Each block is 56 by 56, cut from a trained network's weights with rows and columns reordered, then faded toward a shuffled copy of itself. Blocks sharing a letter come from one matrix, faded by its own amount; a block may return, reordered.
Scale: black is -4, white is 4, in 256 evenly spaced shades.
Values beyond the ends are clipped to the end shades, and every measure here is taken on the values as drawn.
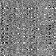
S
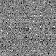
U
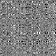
S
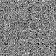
U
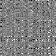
S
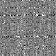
S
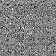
U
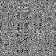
U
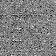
U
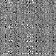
S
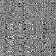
S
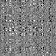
S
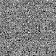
U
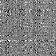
S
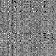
S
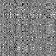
S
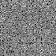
U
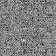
U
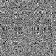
U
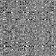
S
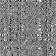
S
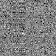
U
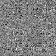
U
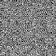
U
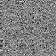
U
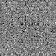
U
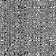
S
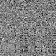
U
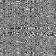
S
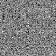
U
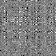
S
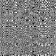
S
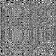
S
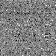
U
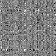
S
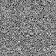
U
